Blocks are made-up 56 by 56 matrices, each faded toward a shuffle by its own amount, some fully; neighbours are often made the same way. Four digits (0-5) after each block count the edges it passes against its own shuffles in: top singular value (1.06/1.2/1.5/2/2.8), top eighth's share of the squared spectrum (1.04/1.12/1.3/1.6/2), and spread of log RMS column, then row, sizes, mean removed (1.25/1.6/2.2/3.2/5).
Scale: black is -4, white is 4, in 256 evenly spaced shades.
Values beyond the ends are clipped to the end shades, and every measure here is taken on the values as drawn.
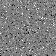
1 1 0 0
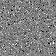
2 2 0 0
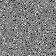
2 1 0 0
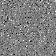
2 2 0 1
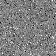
2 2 0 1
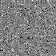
2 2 0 0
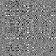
4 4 2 3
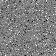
0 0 0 0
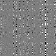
3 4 3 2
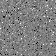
0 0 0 0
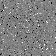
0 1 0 0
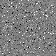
1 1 0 0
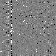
4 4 2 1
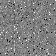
2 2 0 0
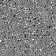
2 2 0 0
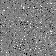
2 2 0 0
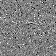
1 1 0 1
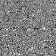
1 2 0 3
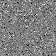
0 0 0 0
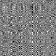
4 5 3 2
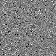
3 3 1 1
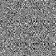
4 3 2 2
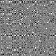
4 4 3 2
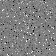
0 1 0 0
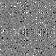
4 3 1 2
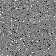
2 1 0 0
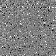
3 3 1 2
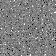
1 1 0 0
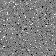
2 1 0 0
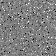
1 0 0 0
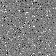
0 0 0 0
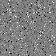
3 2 0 0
